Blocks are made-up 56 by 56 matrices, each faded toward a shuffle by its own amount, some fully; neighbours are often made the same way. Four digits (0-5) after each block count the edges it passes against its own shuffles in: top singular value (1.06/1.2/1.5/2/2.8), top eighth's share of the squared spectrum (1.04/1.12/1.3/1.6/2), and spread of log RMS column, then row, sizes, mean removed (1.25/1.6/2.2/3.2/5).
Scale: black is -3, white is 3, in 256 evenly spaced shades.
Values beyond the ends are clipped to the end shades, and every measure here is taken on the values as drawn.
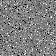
0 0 0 0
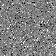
2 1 0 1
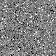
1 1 0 0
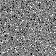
2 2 0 0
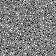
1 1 0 0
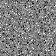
2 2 1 0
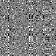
4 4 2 1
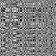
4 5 3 3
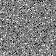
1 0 0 0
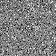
2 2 0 0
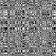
4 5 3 3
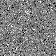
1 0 0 0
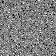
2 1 0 0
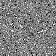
2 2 0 0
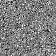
0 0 0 0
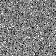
0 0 0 0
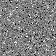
0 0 0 0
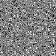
3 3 2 1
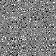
4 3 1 1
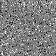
2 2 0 1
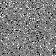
3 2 0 0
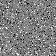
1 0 0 0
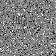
3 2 0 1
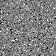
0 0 0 0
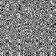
4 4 2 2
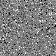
3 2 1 0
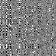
4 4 3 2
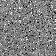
0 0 0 0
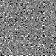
3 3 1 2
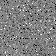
2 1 0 1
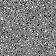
1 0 0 0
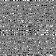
3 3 1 3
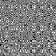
4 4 2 2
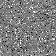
3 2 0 0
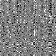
4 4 2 2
